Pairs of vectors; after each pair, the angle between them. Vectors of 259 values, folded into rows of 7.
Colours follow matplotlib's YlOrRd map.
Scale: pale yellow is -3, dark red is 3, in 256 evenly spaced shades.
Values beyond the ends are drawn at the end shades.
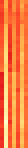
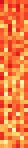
partly aligned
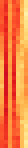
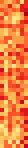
partly opposed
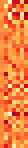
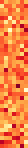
orthogonal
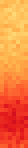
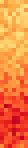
nearly parallel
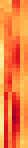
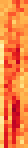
nearly parallel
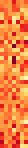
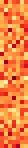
partly aligned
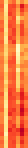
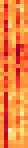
nearly opposite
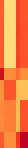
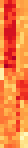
nearly opposite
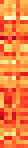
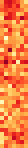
partly opposed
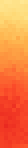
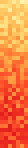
nearly parallel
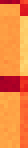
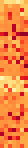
partly opposed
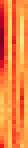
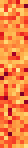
orthogonal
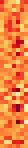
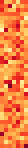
partly aligned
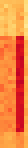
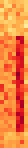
nearly parallel
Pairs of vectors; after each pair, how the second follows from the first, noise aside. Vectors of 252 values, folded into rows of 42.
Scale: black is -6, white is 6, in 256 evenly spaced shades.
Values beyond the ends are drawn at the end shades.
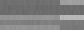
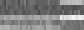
scaled up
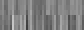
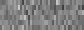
shuffled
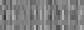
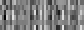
scaled up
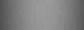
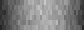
scaled up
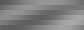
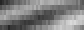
scaled up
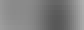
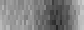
scaled up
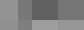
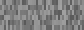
shuffled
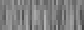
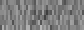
shuffled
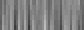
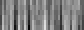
scaled up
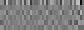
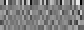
scaled up
